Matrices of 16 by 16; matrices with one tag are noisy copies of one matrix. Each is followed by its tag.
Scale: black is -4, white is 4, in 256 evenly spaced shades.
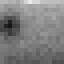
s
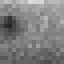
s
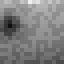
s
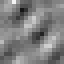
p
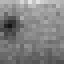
s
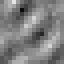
p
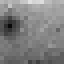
s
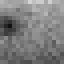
s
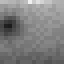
s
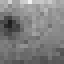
s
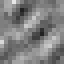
p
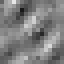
p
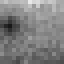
s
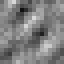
p
